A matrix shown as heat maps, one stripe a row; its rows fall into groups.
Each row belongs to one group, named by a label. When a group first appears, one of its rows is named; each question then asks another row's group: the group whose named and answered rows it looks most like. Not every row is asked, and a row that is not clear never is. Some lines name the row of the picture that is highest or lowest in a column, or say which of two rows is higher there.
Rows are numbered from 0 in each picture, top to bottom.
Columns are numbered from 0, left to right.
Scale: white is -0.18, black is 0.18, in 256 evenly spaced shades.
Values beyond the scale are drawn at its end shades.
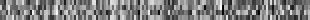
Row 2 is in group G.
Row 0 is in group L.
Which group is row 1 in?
L
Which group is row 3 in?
L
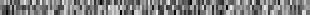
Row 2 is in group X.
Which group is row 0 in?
G
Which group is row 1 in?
X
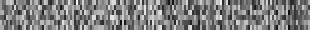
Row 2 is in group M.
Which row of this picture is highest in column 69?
3
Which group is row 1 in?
X
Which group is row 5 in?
M
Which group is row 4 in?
G
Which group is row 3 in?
L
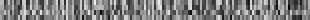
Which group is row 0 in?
M
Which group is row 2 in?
G
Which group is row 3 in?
M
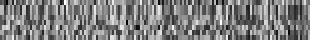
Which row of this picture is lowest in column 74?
0
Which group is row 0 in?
X
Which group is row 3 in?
L
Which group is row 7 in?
L
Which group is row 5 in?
G
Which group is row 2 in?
M
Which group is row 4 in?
L
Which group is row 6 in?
M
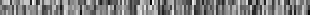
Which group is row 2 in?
X
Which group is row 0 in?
G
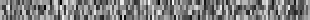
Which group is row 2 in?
M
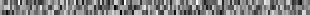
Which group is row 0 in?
M
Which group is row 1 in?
G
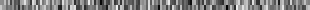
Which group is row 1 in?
G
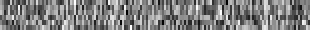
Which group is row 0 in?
X
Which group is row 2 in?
M
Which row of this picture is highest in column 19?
2
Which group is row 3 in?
L
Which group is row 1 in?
M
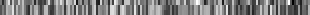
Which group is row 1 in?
L
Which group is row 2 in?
L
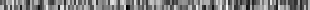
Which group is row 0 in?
L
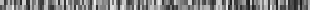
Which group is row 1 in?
L
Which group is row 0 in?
M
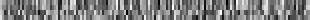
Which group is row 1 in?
G
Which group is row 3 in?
M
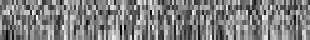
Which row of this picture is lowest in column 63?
2
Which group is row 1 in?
L
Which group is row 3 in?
X
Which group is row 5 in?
G
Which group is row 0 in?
X
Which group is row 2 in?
G
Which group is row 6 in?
X
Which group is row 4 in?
X
